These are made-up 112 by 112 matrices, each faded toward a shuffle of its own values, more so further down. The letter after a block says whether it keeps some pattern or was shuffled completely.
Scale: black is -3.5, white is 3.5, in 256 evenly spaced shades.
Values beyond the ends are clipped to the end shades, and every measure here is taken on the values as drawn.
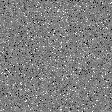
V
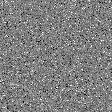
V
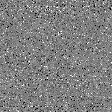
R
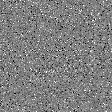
R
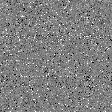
R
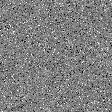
V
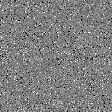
R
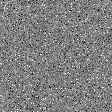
V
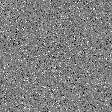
V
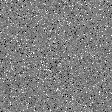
V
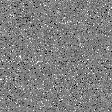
R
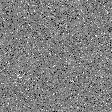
V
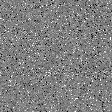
R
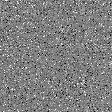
R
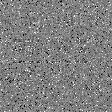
R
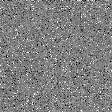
R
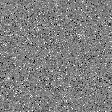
R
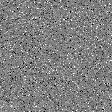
R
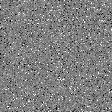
R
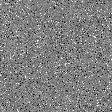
R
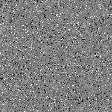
R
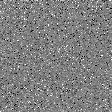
R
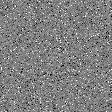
V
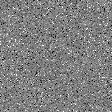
R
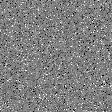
V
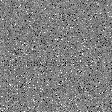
R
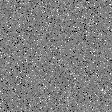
V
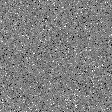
V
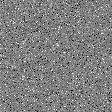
V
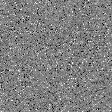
R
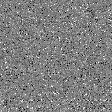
R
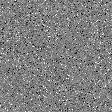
V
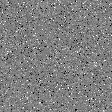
V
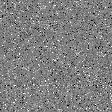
R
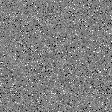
R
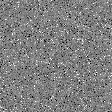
R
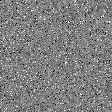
R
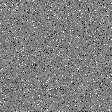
R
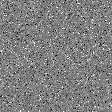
V
